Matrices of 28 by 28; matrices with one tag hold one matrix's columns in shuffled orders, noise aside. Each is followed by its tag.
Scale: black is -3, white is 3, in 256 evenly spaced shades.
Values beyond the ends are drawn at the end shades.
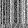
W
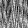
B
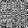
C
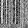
W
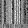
W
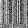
W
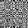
C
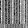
W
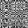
C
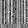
W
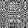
C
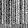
W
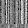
W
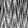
B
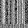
W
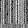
W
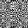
C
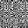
C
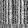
W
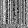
W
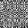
C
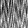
B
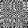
C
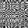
C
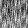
B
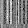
W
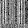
W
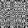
C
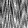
B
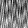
B
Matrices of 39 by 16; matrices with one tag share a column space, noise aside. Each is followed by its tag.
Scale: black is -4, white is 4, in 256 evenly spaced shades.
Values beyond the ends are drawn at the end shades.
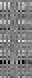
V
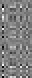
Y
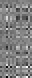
Y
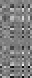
Y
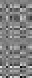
Y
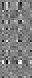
V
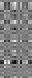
V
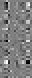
V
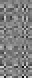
Y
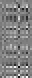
Y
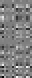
Y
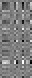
V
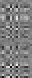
Y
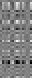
V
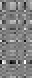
V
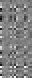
Y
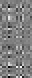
Y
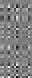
Y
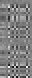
Y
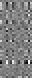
V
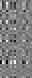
V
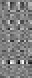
V
